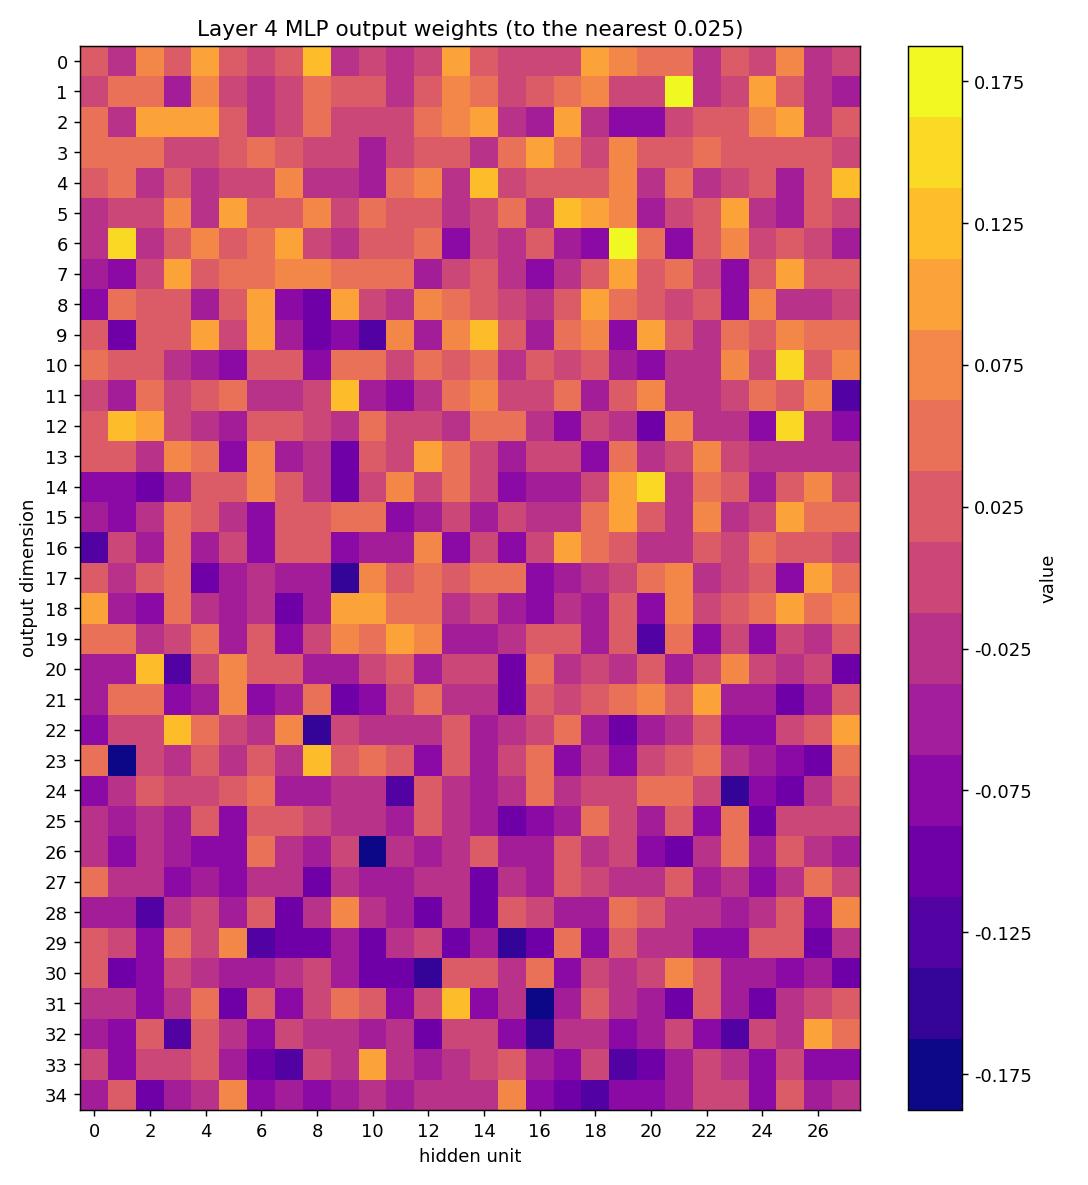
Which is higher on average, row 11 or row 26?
row 11
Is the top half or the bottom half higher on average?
top
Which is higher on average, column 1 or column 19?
column 19
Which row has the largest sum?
0
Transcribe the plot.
Title: Layer 4 MLP output weights (to the nearest 0.025)
x-axis: hidden unit, ticks 0 2 4 6 8 10 12 14 16 18 20 22 24 26
y-axis: output dimension, ticks 0 1 2 3 4 5 6 7 8 9 10 11 12 13 14 15 16 17 18 19 20 21 22 23 24 25 26 27 28 29 30 31 32 33 34 (0 at the top)
Colour bar: value, ticks -0.175 -0.125 -0.075 -0.025 0.025 0.075 0.125 0.175
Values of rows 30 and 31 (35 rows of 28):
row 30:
0.025 -0.1 -0.075 0 -0.025 -0.05 -0.05 -0.025 0 -0.05 -0.1 -0.1 -0.15 0.025 0.025 -0.025 0.05 -0.075 0 -0.025 0 0.075 0.025 -0.05 -0.05 -0.075 -0.05 -0.1
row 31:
-0.025 -0.025 -0.075 -0.025 0.05 -0.1 0.025 -0.075 0 0.05 0.025 -0.075 0 0.125 -0.075 -0.025 -0.175 -0.05 0.025 -0.025 -0.05 -0.1 0.025 -0.05 -0.1 -0.025 0 0.025
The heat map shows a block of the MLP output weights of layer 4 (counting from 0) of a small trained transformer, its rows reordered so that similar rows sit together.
